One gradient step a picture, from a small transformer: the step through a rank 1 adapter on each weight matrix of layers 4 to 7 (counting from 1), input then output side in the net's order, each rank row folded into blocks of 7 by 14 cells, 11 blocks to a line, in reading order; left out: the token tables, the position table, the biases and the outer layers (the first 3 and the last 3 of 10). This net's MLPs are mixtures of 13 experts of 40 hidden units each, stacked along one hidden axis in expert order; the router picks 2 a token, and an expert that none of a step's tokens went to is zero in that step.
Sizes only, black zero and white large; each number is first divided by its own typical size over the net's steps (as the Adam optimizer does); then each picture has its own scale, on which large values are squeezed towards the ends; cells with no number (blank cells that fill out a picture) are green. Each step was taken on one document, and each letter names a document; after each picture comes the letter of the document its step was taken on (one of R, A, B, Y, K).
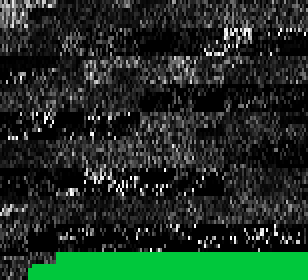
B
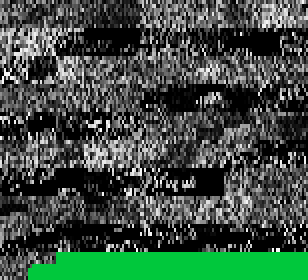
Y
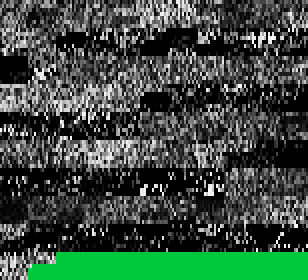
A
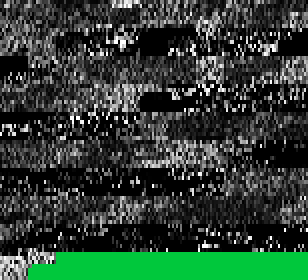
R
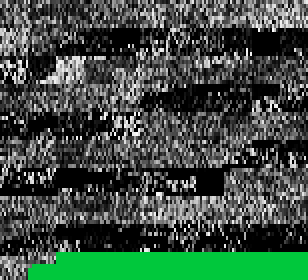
Y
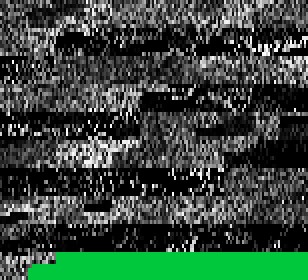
R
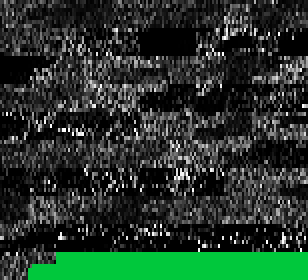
B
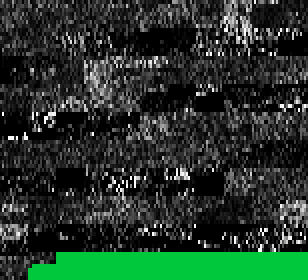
B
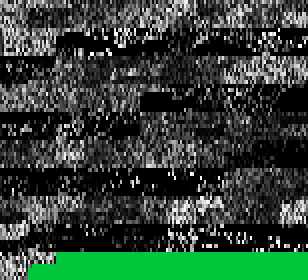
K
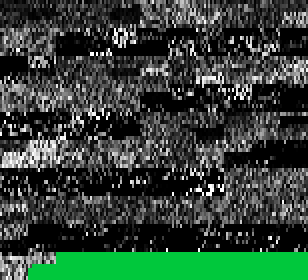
K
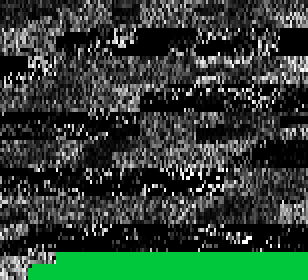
R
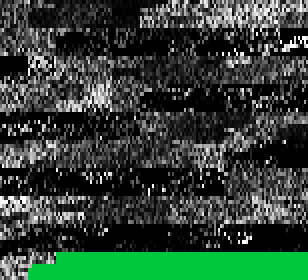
R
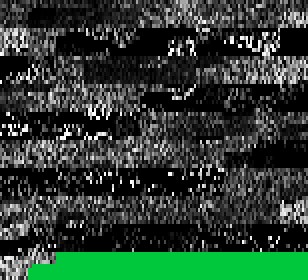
K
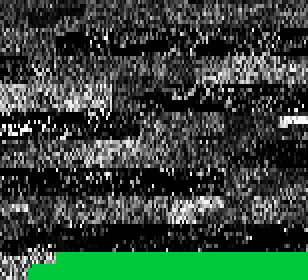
K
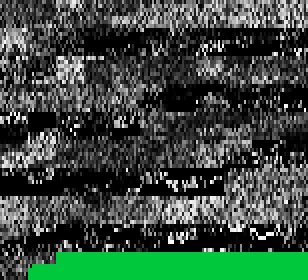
Y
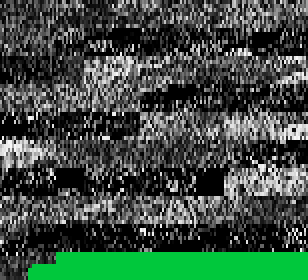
A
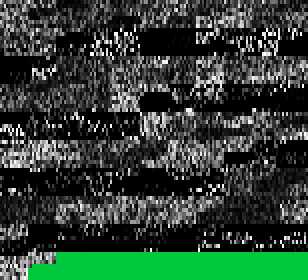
B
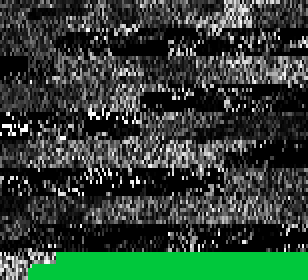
K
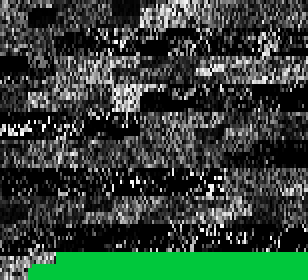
K
